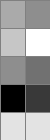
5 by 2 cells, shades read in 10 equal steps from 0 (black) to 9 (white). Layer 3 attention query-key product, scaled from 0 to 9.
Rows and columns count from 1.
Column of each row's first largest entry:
1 2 1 2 1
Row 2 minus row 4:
7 7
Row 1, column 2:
5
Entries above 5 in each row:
1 2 0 0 2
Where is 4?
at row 3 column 2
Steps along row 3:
down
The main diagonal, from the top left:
6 9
